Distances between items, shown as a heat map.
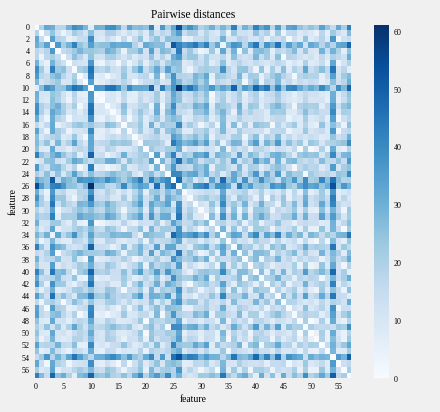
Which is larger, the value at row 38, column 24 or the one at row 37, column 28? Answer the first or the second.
the second
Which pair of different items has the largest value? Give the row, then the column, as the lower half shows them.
26, 10
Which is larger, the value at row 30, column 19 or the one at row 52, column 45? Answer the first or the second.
the first
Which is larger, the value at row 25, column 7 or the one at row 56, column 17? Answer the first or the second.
the first
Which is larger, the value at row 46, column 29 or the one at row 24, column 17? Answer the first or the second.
the second
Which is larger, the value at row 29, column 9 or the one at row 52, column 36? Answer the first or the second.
the first
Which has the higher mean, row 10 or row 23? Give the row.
10
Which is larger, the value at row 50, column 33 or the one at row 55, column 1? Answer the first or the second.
the second
